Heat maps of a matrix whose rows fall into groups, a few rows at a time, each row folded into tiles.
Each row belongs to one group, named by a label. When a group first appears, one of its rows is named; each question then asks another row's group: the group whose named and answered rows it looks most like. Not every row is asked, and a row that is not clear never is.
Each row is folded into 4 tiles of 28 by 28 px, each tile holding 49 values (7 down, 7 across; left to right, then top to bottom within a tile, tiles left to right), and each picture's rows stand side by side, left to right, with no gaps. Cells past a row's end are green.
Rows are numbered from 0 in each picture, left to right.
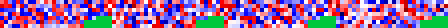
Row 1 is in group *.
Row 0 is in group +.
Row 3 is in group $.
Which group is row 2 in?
+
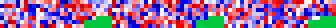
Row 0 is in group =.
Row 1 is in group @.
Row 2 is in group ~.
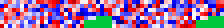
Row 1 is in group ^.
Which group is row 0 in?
~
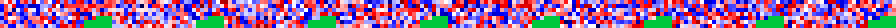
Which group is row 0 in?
=
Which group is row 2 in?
@
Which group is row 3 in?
$
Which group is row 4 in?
=
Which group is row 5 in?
^
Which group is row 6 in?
+
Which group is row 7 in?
=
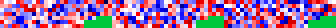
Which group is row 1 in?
@
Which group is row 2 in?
+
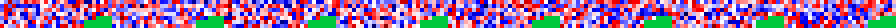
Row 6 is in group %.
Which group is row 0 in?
=
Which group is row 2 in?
^
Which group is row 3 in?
$
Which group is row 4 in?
=
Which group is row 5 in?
~
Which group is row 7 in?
@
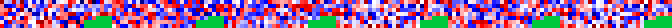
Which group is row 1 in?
+
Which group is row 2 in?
=
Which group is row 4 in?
@
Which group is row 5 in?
%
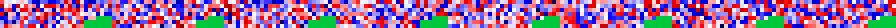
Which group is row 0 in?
$
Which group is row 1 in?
^
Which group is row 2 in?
$
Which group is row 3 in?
@
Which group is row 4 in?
*
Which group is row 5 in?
@
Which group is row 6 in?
+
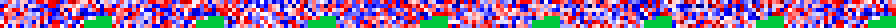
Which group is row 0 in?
~
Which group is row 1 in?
~
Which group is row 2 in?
$
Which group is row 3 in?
=
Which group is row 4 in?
%
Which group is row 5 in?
*
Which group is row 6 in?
*
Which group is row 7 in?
~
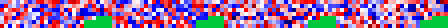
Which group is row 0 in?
~
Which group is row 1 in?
@
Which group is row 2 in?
%
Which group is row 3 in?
%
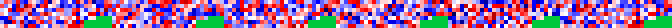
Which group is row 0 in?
^
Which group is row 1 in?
~
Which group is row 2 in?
^
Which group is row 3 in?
*
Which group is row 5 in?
^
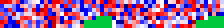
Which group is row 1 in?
$
